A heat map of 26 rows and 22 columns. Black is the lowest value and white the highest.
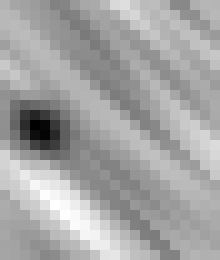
Roughest part: middle left. Ninth with the highest average: bottom left. Ninth with the lowest average: middle left. Dips: one, in the middle left.
